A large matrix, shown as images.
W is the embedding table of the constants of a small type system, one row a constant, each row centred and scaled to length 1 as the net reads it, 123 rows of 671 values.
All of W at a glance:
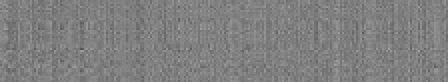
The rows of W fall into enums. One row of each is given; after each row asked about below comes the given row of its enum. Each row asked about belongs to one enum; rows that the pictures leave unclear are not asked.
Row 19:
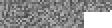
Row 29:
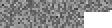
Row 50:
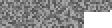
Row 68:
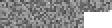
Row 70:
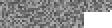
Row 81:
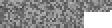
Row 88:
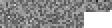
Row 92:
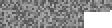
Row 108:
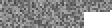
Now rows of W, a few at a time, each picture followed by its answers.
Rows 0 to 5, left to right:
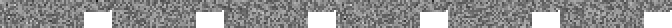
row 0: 88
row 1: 92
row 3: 88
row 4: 70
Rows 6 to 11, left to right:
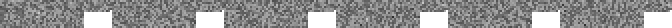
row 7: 50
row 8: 92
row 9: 29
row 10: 50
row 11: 29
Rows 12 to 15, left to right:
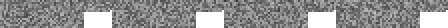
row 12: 19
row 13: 92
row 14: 68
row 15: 81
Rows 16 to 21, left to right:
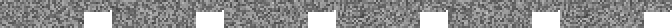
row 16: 50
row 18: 68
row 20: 81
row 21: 19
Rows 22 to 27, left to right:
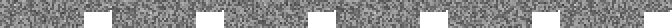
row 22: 29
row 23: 81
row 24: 108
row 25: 81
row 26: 50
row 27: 29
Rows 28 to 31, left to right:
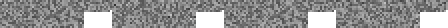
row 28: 50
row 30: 50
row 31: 68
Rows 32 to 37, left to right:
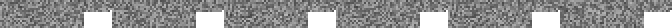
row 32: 70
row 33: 92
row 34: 19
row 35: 70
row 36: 19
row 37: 81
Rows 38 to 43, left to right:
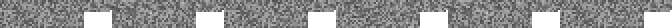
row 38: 92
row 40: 92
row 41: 70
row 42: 81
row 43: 92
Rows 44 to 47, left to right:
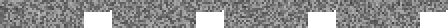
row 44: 81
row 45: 50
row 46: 70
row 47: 108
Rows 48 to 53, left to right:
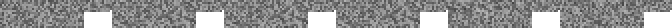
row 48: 92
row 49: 50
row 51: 50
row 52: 81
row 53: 108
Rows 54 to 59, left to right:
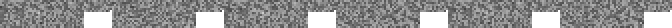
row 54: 81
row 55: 70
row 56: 81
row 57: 50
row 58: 81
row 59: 50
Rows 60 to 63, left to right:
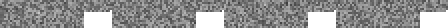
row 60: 81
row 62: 108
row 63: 92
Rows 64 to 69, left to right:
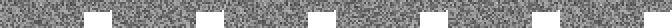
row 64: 108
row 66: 108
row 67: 70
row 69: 108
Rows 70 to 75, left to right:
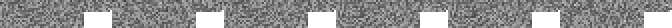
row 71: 68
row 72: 70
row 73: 19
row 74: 19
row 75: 29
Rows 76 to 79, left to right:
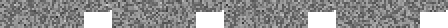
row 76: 29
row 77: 68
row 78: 29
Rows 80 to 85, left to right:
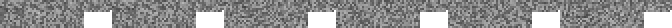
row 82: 70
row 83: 92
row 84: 50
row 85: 19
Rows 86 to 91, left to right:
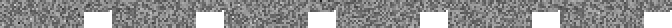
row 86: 29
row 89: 70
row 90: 92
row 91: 81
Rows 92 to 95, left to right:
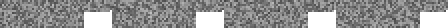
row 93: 81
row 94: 68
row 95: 50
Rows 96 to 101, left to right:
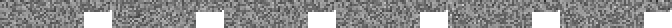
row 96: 68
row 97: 19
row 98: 68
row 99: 68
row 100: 88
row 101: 88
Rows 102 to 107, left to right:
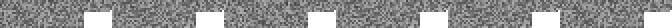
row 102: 92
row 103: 70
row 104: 108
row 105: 70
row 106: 70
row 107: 92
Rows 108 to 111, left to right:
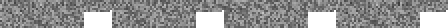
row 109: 92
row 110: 81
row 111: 108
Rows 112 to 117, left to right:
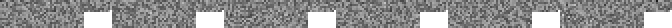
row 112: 68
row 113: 81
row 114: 19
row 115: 68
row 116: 50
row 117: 88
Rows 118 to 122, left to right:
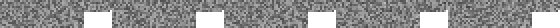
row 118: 50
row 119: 92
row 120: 50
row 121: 68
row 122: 70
